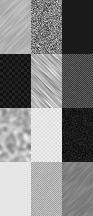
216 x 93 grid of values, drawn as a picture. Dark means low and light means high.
It is made of 4 by 3 panels. Panel 1,1: high, slanting up to the right, faint in contrast. Panel 1,2: middling, fine-grained, strong in contrast. Panel 1,3: very low, flat. Panel 2,1: very low, checkered, faint in contrast. Panel 2,2: high, slanting down to the right. Panel 2,3: low, checkered. Panel 3,1: high, blotchy. Panel 3,2: very high, checkered, faint in contrast. Panel 3,3: very low, fine-grained, faint in contrast. Panel 4,1: very high, flat. Panel 4,2: high, checkered. Panel 4,3: middling, slanting up to the right, faint in contrast.
